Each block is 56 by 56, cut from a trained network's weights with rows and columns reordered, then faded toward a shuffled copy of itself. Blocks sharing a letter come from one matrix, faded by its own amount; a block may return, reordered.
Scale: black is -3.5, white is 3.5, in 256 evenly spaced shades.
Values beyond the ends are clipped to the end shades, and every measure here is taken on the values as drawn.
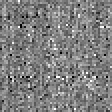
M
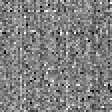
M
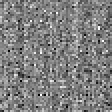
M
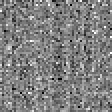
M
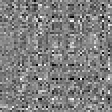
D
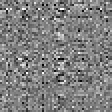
D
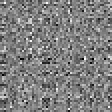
D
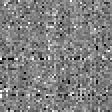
M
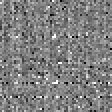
M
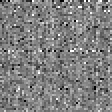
M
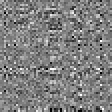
D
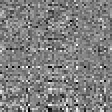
D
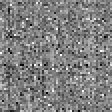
M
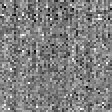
M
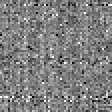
M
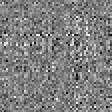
D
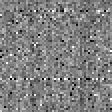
M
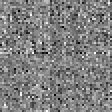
M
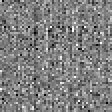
M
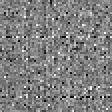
M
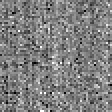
M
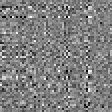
D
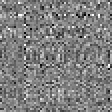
D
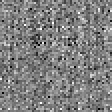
M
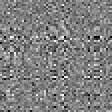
D
